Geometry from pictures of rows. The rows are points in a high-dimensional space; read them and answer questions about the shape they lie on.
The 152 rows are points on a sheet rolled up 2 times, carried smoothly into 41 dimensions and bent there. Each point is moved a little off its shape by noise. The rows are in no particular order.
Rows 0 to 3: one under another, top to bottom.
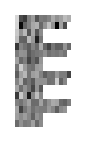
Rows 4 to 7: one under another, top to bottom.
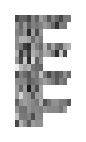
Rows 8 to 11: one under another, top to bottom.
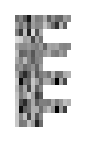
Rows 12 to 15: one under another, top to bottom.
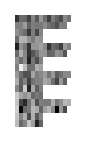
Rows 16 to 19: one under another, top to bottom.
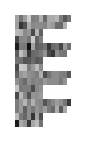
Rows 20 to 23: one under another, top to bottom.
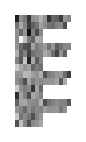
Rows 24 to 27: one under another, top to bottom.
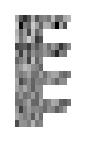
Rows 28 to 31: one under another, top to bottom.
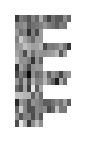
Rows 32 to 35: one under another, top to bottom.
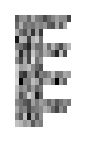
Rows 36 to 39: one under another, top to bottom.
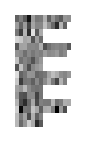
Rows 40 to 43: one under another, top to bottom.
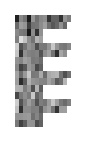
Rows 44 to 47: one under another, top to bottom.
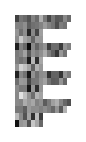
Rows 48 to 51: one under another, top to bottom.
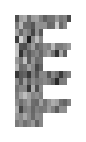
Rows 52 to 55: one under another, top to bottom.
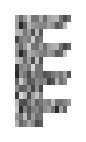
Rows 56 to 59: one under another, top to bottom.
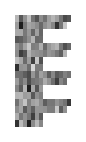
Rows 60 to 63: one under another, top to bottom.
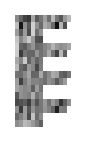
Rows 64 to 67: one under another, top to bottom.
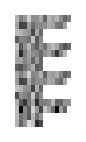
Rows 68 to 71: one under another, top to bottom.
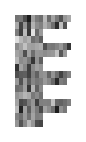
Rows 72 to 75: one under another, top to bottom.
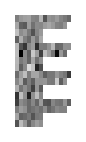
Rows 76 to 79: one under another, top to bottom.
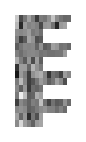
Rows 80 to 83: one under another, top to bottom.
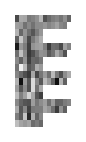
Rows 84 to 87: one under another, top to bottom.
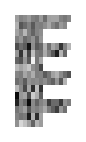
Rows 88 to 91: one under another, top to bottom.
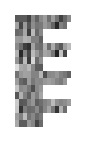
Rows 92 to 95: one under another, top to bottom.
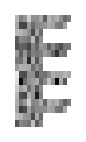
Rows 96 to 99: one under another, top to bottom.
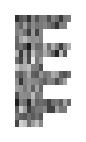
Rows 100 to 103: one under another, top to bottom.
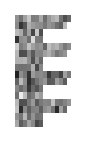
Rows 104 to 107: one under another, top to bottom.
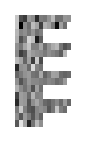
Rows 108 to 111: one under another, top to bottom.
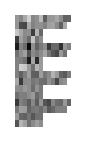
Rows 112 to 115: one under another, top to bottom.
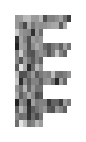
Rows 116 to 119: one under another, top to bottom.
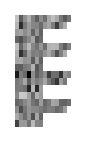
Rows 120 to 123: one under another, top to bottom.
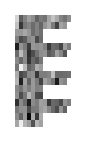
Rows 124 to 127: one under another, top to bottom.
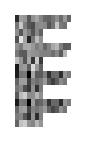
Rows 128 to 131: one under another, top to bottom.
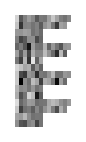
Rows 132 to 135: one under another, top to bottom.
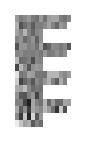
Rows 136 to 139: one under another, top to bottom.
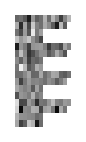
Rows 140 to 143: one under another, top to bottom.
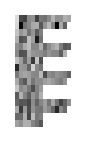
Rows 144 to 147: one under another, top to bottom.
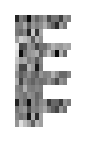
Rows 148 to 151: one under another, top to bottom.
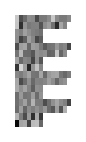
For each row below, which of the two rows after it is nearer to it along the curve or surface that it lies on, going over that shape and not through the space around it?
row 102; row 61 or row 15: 15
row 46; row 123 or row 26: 123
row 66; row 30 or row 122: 122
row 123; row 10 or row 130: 10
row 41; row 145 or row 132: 132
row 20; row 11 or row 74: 74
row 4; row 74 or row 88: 88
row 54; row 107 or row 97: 107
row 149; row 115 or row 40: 115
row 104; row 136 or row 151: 136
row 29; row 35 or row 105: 105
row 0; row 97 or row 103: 97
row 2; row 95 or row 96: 95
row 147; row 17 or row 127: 127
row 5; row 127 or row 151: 127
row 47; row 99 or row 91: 99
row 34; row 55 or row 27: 55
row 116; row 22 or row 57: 57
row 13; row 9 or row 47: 47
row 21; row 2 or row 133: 133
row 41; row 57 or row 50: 57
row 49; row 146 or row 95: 95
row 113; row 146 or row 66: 66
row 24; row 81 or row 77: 81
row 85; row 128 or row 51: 128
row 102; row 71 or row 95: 95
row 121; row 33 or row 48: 48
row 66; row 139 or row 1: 1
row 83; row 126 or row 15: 126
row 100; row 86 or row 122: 86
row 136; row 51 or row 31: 31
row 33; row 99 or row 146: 99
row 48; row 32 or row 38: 32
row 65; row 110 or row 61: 61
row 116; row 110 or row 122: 122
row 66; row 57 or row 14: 57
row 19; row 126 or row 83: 126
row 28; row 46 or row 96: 96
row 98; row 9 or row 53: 9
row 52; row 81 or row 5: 81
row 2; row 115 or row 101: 115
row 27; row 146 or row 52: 146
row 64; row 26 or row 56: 56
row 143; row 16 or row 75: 75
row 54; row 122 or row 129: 129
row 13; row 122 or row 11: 11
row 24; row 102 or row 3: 102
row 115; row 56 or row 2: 2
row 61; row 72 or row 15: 72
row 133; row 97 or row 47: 47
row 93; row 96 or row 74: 96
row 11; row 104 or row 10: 10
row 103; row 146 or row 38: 38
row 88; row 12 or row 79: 12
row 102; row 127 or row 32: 127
